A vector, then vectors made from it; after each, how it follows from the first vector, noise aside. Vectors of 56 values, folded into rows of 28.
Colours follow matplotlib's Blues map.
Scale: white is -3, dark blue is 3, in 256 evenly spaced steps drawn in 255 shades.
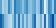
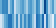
negated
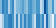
negated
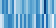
negated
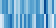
negated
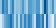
negated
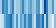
negated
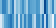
negated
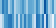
negated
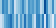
negated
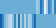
partly zeroed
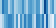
negated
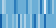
partly zeroed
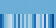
partly zeroed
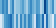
negated
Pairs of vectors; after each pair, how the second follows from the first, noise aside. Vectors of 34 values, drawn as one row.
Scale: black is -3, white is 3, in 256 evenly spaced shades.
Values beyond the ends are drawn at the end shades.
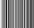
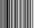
shuffled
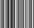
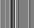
partly zeroed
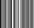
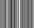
partly zeroed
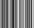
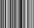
wrapped around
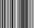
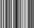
negated
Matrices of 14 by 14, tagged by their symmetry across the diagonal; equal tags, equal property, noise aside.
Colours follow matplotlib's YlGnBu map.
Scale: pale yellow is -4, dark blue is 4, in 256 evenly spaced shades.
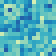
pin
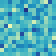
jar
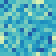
pin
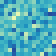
pin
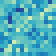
pin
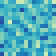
jar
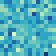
jar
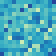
pin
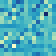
jar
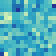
jar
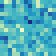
jar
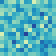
pin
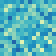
pin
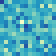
pin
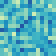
pin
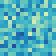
jar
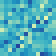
jar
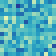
jar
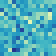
jar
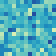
jar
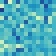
jar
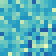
pin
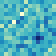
pin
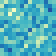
pin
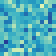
jar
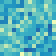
pin
